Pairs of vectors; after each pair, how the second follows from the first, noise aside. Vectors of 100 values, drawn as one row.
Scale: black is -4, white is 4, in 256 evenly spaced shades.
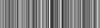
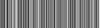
shuffled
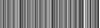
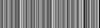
negated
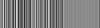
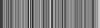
shuffled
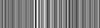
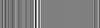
partly zeroed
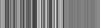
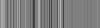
partly zeroed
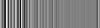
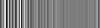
negated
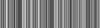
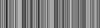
negated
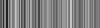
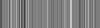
partly zeroed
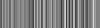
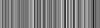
negated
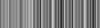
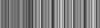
negated
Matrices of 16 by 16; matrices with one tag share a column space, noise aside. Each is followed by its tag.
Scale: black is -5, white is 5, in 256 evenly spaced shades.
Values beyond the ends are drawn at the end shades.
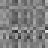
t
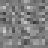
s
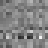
t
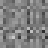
t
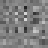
s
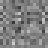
s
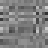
s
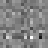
t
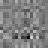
t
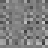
s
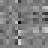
s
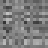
s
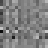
t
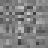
s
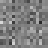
s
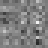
s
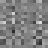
s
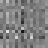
t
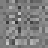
s
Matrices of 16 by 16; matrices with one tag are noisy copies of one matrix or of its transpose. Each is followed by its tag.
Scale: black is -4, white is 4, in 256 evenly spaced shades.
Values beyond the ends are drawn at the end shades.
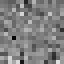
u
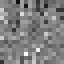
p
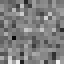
u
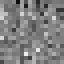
p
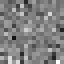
u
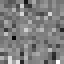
u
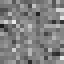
u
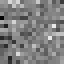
p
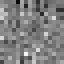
p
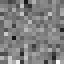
u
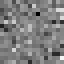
u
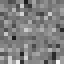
u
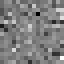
u
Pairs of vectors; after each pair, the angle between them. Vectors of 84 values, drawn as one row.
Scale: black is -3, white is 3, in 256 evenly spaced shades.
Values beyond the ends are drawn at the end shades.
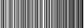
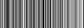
nearly opposite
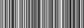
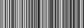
nearly parallel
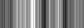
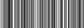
orthogonal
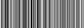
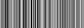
nearly parallel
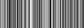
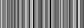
partly aligned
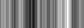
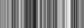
nearly parallel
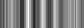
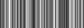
partly aligned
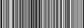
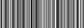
partly aligned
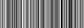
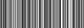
nearly opposite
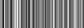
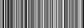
partly aligned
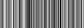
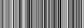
nearly parallel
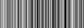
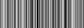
nearly parallel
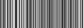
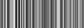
partly aligned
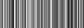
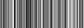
nearly opposite
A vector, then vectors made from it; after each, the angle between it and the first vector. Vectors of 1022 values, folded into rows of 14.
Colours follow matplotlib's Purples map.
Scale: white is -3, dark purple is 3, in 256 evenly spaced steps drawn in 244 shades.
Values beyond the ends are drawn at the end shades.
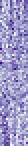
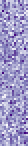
partly opposed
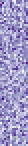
partly aligned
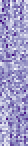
nearly opposite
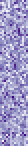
partly aligned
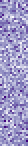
orthogonal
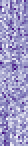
nearly parallel
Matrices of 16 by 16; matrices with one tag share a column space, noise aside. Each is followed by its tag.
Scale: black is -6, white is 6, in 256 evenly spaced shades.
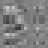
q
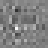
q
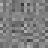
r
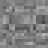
q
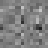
q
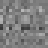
q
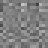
r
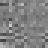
r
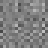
r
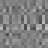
q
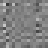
r
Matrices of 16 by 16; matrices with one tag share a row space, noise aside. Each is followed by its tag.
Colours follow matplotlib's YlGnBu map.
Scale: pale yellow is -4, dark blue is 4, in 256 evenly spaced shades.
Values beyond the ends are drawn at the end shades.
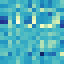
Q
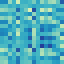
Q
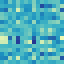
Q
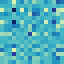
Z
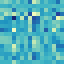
Z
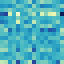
Q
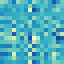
Z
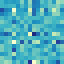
Z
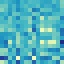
Q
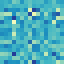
Z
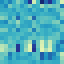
Q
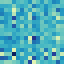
Z
